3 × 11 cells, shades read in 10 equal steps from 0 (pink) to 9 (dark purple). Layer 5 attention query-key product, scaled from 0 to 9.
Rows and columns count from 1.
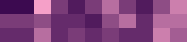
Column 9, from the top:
8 7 7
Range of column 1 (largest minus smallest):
3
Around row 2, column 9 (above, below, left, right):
8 7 3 3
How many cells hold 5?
3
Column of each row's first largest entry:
1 6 1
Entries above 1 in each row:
10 11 11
